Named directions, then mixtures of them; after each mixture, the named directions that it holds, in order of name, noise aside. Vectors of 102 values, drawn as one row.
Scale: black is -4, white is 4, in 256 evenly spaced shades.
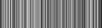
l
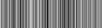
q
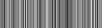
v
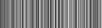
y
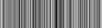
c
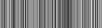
q, v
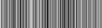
q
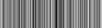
c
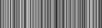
c, l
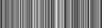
c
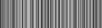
l, y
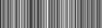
q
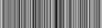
c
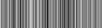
q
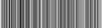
l, q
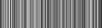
l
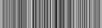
c, q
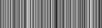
c, l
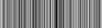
c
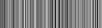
v, y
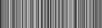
l, y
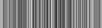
c, q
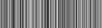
q, y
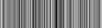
c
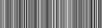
v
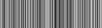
c, v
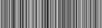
q, y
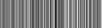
c, y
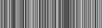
q, v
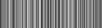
l, y
